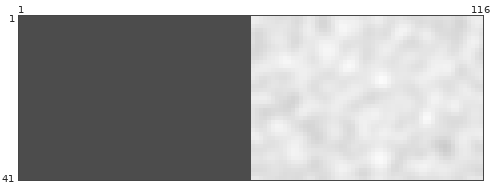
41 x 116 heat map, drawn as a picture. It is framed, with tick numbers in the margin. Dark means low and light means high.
The table splits into one row of 2 panels. Panel 1,1: low, flat. Panel 1,2: very high, blotchy, faint in contrast.
